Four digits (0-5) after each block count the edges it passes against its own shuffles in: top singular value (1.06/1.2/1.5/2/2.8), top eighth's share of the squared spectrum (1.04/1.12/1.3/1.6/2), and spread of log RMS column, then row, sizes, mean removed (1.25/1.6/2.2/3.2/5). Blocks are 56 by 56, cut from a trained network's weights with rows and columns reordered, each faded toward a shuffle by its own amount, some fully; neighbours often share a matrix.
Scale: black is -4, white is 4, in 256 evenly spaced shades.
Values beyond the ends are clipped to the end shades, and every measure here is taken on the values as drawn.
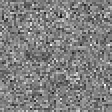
2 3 0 2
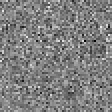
2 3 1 2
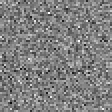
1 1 0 1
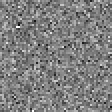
0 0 0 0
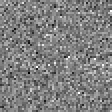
1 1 0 0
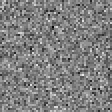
0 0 0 0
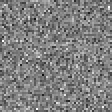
0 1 0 0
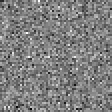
1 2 0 1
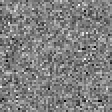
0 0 0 0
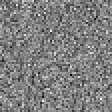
0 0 0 0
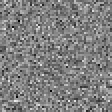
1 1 0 1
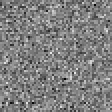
1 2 0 1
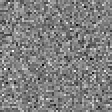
0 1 0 0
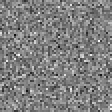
2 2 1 1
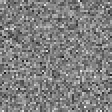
0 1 0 0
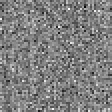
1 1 0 1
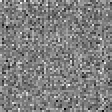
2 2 0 1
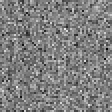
2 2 0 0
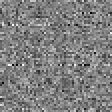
3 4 1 2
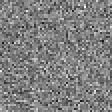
2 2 0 1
